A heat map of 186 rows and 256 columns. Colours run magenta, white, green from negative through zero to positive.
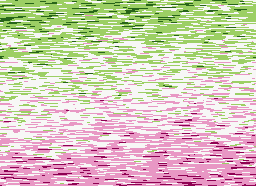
Streaks run across, left to right. The field climbs toward the top. Overall the values sit about 50% of the way up the scale.
